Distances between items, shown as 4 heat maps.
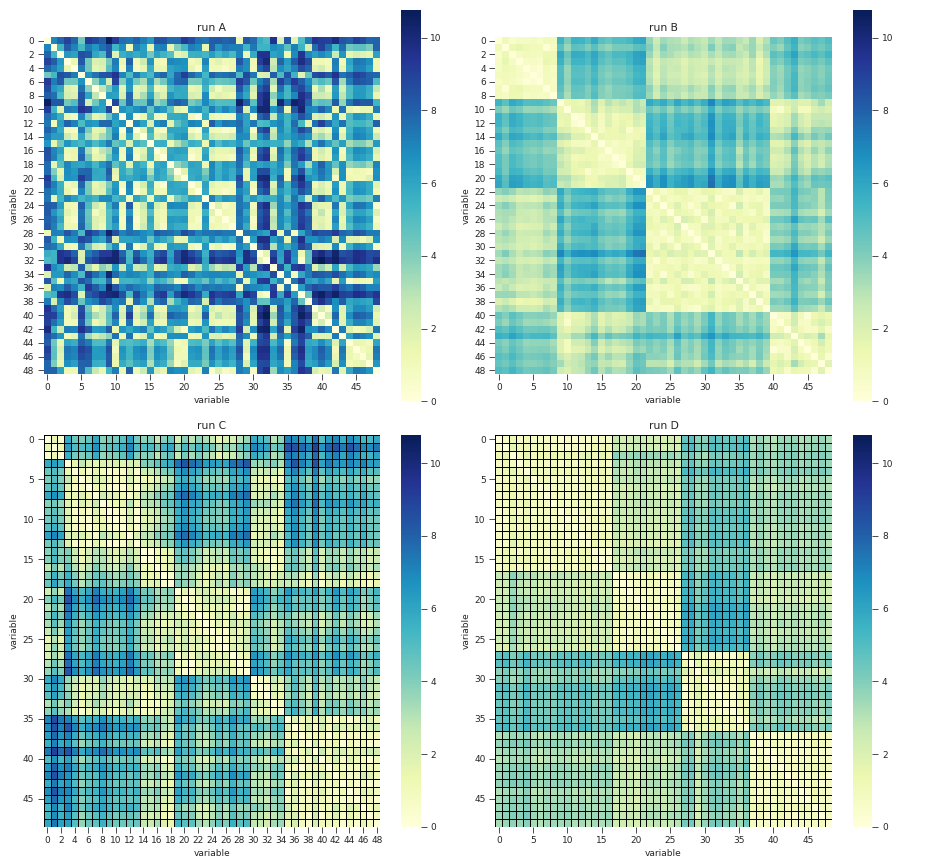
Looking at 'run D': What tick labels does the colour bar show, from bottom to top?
0, 2, 4, 6, 8, 10
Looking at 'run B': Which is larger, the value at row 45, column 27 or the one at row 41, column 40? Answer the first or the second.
the first
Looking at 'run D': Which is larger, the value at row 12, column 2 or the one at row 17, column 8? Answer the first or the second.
the second
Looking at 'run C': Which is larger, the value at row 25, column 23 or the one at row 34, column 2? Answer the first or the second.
the second
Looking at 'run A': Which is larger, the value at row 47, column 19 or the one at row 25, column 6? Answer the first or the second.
the second
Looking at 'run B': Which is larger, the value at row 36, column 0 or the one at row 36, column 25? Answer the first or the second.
the first
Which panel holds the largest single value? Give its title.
run A
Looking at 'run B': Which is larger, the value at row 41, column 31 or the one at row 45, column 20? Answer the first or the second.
the first
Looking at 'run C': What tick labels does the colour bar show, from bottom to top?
0, 2, 4, 6, 8, 10
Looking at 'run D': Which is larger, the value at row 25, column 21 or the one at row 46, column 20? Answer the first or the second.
the second
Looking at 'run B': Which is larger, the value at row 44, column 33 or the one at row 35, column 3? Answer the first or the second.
the first
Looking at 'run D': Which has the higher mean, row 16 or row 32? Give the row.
32
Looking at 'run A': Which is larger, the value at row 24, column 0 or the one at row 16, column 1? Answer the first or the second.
the first
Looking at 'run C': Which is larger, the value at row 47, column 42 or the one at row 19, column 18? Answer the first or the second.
the second
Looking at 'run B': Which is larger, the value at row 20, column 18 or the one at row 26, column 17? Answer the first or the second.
the second
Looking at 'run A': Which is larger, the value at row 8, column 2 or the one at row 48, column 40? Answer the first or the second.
the first
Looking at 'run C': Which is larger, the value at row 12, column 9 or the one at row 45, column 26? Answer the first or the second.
the second
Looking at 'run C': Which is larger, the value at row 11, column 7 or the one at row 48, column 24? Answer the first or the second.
the second
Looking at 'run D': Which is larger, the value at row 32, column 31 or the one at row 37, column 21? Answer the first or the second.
the second
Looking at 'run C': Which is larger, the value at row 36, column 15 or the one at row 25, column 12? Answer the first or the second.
the second
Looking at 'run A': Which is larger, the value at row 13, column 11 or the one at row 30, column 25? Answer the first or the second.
the second
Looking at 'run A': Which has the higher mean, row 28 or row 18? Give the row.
28
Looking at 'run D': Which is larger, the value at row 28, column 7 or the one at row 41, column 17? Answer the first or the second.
the first
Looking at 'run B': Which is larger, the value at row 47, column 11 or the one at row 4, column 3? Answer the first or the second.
the first
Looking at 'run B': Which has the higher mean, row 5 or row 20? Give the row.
20
